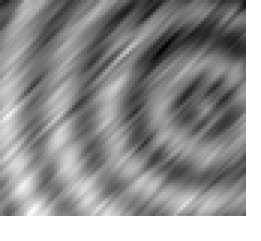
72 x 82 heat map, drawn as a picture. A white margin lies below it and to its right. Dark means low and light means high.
Slope: up to the bottom left. Histogram: bell-shaped. Ninth with the highest average: bottom left. Average level on the scale: 50%. Lone odd cells: none. Rings: centred on the middle right.
